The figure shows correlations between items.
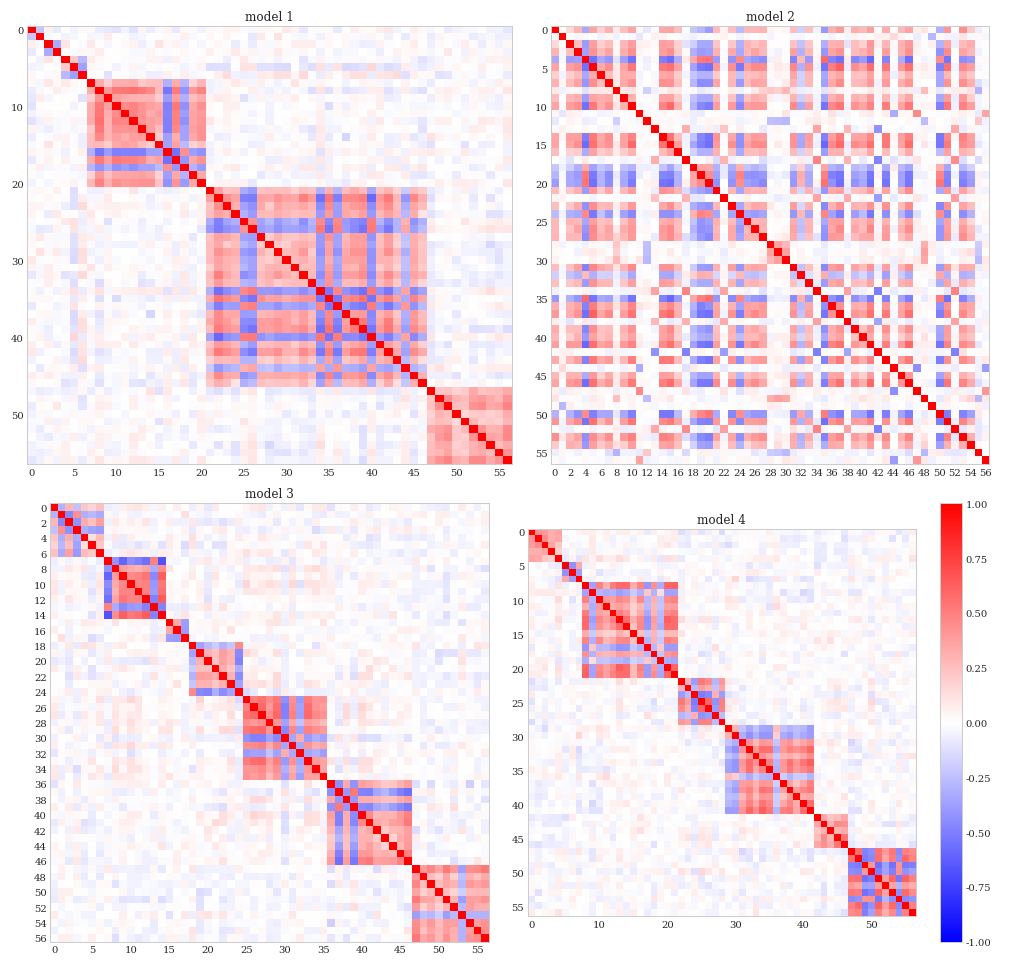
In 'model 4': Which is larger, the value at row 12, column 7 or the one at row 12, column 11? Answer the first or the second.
the second
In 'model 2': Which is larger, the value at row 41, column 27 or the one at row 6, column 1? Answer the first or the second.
the first
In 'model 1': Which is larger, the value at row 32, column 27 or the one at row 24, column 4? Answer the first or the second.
the first
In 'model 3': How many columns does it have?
57
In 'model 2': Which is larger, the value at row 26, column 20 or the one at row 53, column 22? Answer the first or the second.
the second
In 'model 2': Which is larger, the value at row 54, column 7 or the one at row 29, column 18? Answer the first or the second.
the first
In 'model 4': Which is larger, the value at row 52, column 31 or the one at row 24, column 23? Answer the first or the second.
the first
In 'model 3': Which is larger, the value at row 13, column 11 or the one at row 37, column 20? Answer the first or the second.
the second
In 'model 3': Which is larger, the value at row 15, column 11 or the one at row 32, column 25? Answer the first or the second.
the first
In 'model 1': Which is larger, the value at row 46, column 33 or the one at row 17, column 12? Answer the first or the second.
the second
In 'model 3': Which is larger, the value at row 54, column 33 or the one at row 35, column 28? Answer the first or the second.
the second
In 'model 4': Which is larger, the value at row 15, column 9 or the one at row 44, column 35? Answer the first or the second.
the second
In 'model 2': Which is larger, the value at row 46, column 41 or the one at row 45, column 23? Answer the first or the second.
the first
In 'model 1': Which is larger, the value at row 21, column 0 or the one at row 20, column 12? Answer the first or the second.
the second
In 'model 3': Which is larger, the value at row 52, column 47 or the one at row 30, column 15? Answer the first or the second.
the first
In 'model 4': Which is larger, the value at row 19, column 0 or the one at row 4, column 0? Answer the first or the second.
the second
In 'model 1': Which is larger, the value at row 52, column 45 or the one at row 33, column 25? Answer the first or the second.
the first
